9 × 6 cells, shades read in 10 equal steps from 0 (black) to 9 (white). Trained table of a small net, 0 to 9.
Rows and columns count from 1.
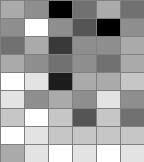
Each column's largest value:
9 9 9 8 9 8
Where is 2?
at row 3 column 3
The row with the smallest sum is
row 1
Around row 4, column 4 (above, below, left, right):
5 6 4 4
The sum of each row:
25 27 28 30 37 37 37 45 48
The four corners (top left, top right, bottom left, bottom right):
6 4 6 8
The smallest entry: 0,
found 2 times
